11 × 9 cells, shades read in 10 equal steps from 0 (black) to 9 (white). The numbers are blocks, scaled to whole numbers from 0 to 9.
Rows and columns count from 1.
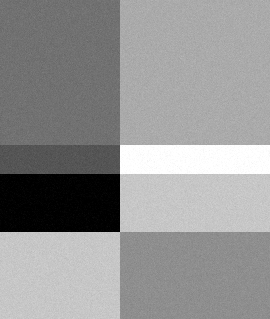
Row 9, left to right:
7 7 7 7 5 5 5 5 5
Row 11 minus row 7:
7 7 7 7 -2 -2 -2 -2 -2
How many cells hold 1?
0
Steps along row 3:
same same same up same same same same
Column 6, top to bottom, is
6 6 6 6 6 9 7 7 5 5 5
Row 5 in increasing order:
4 4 4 4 6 6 6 6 6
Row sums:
46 46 46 46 46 57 35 35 53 53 53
